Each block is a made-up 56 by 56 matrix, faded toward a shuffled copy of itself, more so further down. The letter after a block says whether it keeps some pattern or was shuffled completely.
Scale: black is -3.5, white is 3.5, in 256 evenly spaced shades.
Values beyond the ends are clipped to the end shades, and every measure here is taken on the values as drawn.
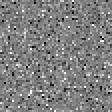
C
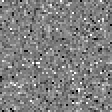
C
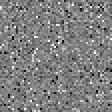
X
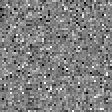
X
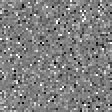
C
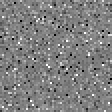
C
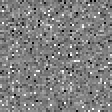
X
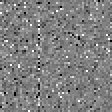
X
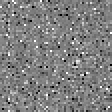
X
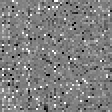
X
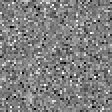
C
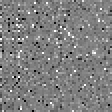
X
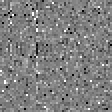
X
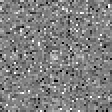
X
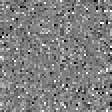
X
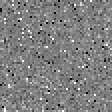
C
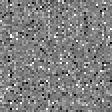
X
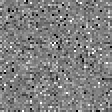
X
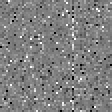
X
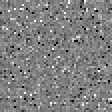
C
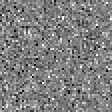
X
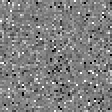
X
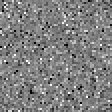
C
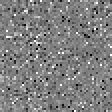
X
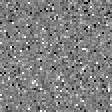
C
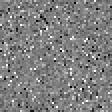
C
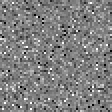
C
